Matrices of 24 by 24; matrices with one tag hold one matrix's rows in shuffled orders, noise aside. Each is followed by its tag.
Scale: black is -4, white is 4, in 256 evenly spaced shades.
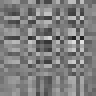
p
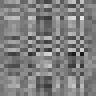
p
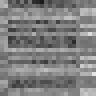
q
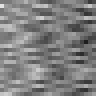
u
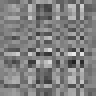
p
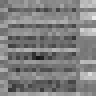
q
